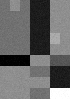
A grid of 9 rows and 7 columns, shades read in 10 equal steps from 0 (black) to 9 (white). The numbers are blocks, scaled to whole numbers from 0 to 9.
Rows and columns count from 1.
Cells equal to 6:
1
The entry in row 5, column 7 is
5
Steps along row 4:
same same down same up down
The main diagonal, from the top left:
4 4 4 1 1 3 1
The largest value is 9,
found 2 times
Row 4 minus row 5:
0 0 0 0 0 1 0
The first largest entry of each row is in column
2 6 6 6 6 4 1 1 6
